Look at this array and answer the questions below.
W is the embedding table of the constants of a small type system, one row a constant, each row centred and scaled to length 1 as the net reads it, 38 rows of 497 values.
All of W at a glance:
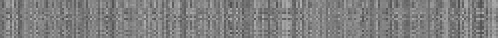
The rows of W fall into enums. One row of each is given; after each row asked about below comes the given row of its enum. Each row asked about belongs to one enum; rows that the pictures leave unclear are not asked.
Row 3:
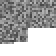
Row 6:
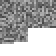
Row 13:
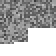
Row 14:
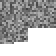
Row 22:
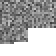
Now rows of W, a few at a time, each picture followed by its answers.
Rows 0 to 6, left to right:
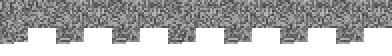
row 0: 14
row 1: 6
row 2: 6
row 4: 6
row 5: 6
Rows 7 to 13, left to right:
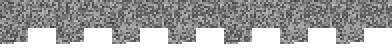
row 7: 3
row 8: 14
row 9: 13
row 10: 13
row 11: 3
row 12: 13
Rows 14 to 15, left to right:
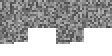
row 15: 3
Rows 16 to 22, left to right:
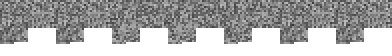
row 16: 22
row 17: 22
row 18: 13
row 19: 13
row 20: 14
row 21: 22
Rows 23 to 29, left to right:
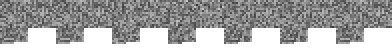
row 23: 6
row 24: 6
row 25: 14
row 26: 22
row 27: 3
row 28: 3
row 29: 6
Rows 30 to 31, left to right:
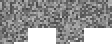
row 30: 14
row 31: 13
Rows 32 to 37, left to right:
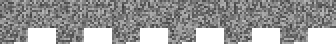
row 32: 3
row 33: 3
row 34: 14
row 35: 13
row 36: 14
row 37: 6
